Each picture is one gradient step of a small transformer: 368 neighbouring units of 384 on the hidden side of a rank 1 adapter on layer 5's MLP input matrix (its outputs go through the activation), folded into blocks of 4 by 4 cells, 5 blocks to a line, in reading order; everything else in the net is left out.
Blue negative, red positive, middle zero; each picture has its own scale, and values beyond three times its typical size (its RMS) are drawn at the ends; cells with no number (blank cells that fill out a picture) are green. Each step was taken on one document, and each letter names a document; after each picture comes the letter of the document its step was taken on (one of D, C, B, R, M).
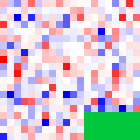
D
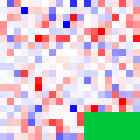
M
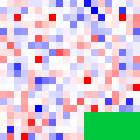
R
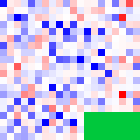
D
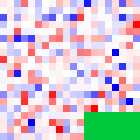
R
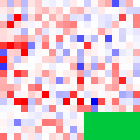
D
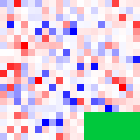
D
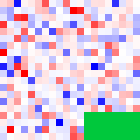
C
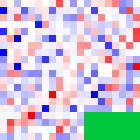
R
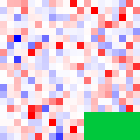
R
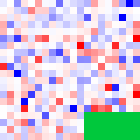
M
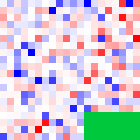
M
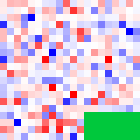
C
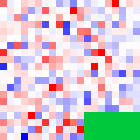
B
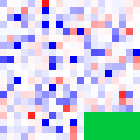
C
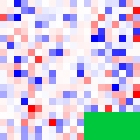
R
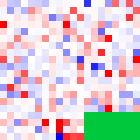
D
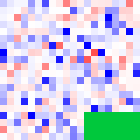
C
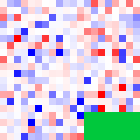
R
